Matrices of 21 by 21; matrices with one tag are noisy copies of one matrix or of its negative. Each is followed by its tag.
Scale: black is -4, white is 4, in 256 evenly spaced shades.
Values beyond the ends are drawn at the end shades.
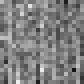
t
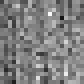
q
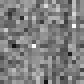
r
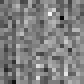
q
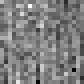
t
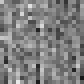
t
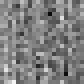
q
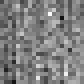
q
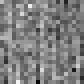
t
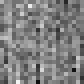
t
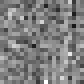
r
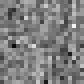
r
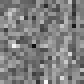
r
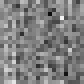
q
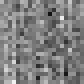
q
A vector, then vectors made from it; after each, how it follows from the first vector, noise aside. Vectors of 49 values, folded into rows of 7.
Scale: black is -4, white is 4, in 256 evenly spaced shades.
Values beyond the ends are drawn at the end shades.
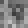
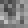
wrapped around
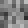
wrapped around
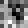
scaled up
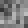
wrapped around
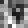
scaled up
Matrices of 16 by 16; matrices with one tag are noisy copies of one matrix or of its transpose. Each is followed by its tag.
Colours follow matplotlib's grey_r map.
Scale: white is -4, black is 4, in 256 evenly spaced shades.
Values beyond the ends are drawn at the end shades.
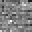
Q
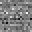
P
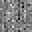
P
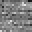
Q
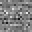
P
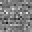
P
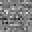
P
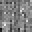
Q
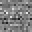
P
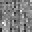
Q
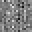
P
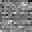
Q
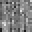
Q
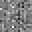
P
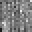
Q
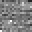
Q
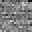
Q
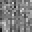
Q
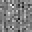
P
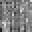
Q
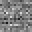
P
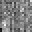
Q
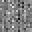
P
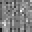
Q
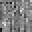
Q
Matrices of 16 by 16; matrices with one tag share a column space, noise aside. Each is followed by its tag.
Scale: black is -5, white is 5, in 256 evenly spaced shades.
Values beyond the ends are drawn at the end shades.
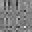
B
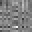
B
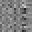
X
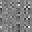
X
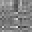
B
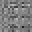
X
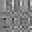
B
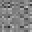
X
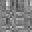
B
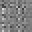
X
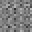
X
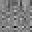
B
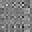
X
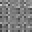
X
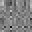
B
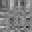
B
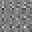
X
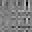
B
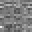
X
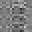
X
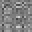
X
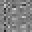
X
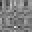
B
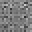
X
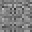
X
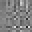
B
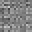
X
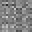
X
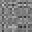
X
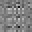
X
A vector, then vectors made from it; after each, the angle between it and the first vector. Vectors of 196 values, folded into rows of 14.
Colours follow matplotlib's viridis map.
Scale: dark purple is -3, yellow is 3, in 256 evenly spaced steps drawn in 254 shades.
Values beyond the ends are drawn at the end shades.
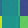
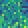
partly aligned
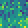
partly aligned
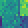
nearly opposite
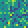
orthogonal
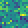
partly opposed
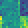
nearly parallel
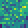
partly opposed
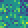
partly aligned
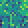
partly opposed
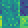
nearly parallel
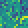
partly aligned
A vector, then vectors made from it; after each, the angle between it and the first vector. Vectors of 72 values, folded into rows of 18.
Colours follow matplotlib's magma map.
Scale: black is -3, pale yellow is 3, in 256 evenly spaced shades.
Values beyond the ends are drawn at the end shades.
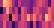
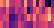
partly aligned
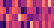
partly opposed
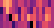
nearly parallel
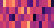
orthogonal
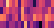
partly aligned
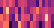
partly aligned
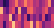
nearly opposite
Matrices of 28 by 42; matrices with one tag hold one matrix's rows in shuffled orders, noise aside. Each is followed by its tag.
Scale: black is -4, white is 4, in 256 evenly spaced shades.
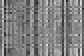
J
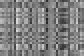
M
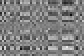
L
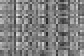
M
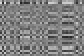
L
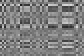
L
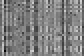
J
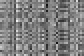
M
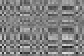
L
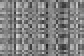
M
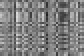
M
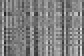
J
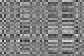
L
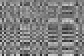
L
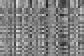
M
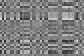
L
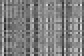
J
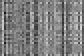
J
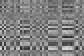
L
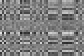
L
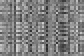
M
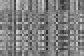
M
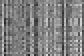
J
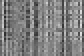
J
